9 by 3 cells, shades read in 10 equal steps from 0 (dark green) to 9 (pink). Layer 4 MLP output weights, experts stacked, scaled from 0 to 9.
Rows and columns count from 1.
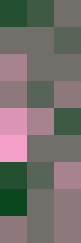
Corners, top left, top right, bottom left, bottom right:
1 4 5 5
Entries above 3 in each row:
1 2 3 2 2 3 1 2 3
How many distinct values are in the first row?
3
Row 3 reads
6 4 4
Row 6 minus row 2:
5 0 1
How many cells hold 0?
1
